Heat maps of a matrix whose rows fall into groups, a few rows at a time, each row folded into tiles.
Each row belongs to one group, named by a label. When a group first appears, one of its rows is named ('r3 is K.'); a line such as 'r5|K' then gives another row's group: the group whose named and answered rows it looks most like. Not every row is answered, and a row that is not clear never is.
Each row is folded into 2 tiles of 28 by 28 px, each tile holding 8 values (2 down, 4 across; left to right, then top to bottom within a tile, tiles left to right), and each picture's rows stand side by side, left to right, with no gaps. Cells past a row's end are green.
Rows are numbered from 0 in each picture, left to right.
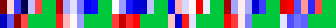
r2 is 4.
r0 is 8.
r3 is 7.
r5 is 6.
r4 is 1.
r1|1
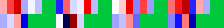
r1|7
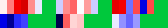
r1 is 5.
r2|6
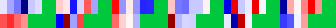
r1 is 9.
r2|1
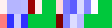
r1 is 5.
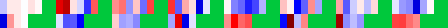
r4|4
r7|4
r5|9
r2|6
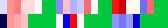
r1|7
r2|6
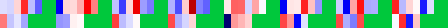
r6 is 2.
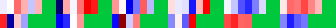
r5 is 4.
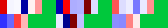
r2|8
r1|7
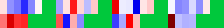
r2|8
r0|4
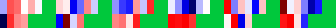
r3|4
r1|9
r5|1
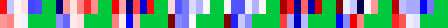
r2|6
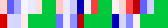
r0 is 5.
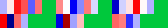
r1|9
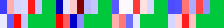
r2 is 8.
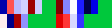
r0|7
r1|1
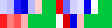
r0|4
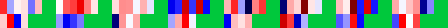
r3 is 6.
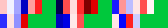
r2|7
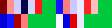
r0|8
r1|7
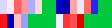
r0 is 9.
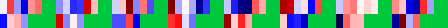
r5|6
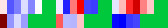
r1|2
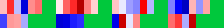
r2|9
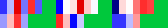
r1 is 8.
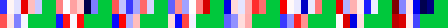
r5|8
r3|7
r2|9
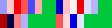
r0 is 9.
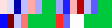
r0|9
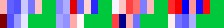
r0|5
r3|6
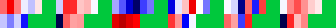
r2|4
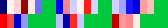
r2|4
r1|7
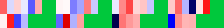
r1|9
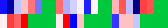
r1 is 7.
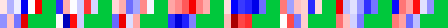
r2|9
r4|4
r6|1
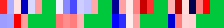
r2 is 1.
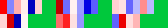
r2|9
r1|1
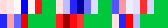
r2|7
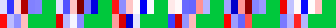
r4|2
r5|8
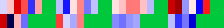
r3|6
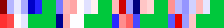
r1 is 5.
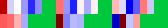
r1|5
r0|1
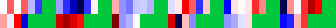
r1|4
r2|5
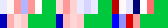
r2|8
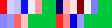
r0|8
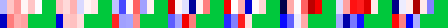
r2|2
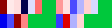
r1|9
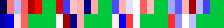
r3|2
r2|7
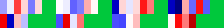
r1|9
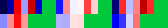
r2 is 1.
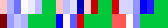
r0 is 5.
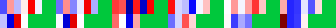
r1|7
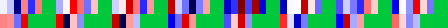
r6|9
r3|8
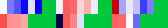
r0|4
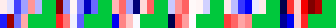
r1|1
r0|9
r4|4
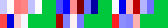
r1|2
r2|2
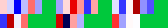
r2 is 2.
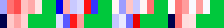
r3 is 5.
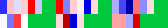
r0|7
